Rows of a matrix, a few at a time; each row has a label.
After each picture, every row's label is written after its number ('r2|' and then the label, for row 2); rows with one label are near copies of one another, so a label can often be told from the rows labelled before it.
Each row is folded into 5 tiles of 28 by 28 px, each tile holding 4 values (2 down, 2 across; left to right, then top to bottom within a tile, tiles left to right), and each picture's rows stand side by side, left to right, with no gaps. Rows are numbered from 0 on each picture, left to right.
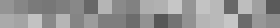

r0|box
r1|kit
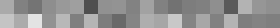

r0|box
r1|box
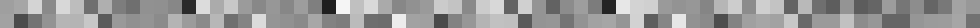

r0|kit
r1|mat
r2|mat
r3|kit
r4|mat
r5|kit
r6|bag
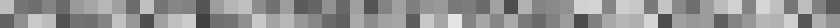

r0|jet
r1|jet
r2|bag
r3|box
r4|kit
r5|kit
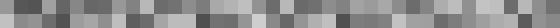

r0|bag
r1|jet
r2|jet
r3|kit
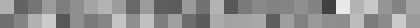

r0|jet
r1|bag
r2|mat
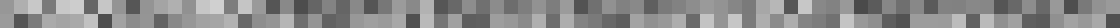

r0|kit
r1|kit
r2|bag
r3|bag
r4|bag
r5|box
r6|bag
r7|bag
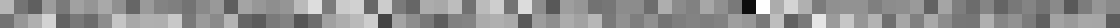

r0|jet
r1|box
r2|kit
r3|kit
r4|box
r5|mat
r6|box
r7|bag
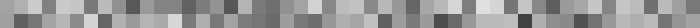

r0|kit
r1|box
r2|kit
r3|kit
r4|kit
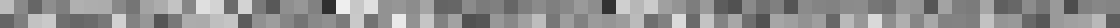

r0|jet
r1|kit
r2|mat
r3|bag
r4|mat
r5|bag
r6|box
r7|bag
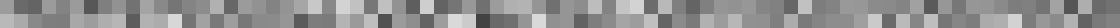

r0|bag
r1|box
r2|kit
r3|jet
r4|kit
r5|box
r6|box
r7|box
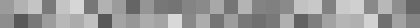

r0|kit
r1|box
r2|kit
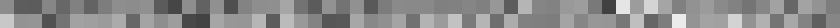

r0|bag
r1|bag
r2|bag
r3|box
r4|mat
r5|box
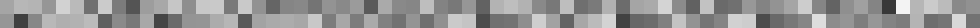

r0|kit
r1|kit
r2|box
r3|jet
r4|jet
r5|jet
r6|mat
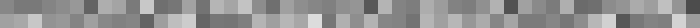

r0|box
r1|jet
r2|box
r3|box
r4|jet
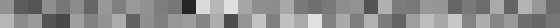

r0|bag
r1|mat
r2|box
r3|box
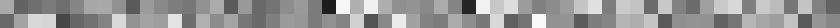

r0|jet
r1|box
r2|mat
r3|mat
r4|kit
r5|kit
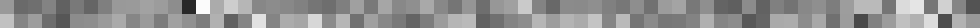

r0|bag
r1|mat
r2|box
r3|jet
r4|box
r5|bag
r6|kit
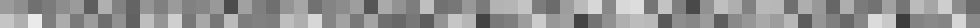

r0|box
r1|box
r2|box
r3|jet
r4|kit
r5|kit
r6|jet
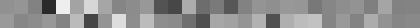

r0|mat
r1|bag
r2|box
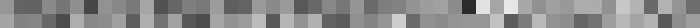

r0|bag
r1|bag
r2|bag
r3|mat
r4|kit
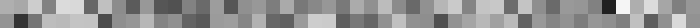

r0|kit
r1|bag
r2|jet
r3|kit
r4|mat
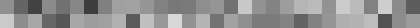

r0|bag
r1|box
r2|kit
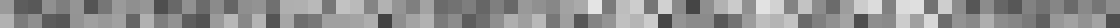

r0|bag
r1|bag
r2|kit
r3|bag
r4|kit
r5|kit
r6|kit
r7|bag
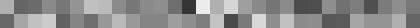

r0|jet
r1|mat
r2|bag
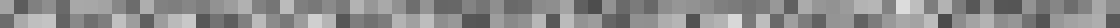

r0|jet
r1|jet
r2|jet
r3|bag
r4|bag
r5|box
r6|kit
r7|bag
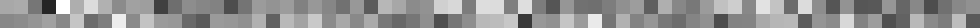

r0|mat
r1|bag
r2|box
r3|kit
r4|box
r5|kit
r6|bag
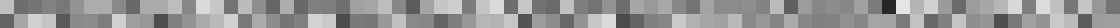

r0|jet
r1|kit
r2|jet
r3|kit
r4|jet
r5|box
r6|mat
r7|kit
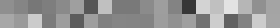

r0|box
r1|mat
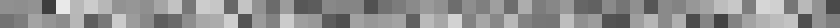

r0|mat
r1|kit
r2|bag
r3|box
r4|bag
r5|kit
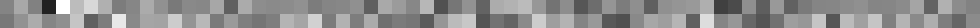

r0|mat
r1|box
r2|box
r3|jet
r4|bag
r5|bag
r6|box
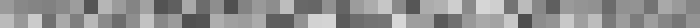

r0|box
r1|bag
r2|jet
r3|kit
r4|box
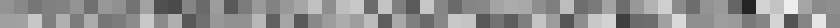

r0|box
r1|bag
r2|kit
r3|jet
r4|jet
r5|mat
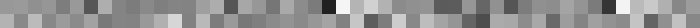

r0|box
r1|box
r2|mat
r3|bag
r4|mat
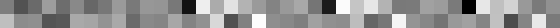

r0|bag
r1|mat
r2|mat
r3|mat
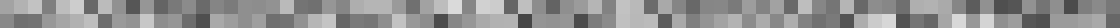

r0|kit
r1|bag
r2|jet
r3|kit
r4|kit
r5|box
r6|jet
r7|bag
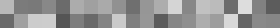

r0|jet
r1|kit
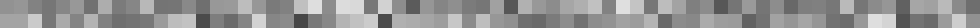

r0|box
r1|jet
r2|kit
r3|box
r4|kit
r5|bag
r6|jet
